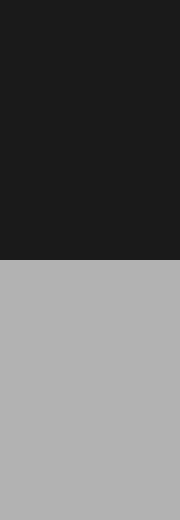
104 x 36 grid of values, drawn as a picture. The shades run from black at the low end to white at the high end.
It is made of 2 by 1 panels. Panel 1,1: very low, flat. Panel 2,1: high, flat.
